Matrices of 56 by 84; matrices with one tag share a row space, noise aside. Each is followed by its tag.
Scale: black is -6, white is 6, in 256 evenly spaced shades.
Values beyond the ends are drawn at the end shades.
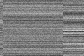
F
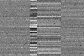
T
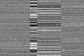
T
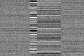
T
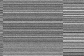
F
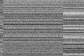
F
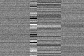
T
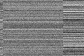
F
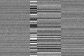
T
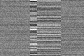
T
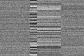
T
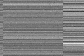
F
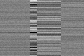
T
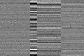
T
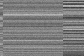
F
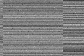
F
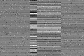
T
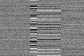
T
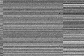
F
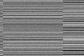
F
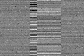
T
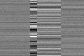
T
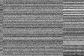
F
